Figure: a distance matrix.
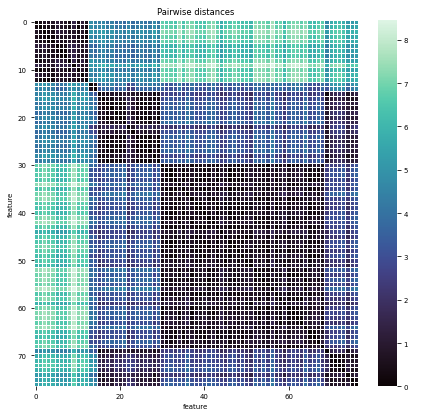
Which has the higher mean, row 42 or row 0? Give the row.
0
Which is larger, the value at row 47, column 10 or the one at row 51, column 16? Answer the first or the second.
the first
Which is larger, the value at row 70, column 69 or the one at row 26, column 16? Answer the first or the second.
the first
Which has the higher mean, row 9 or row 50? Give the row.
9
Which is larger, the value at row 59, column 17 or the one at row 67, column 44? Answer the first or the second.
the first
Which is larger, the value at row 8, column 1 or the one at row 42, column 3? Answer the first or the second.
the second
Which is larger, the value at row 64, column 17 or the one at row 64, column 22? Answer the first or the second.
the first
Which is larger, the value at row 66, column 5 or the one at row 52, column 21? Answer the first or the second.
the first
